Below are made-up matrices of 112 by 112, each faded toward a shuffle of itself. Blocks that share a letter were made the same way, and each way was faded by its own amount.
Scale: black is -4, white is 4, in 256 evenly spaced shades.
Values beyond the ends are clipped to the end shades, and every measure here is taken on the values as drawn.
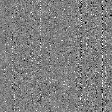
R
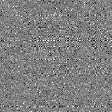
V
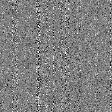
R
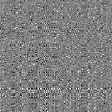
V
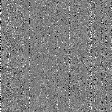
R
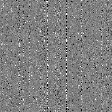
R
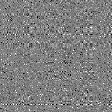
V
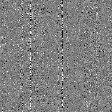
R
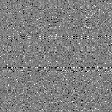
V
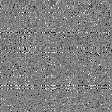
V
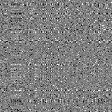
V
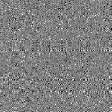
V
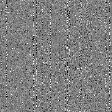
R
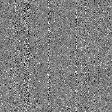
R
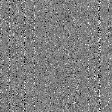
R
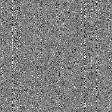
R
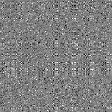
V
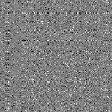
V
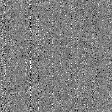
R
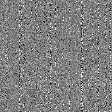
R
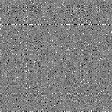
V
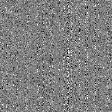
R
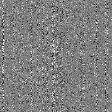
R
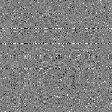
V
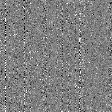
R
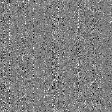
R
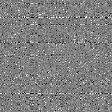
V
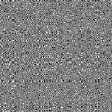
V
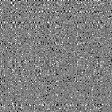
V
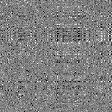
V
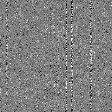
R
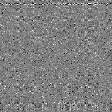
V
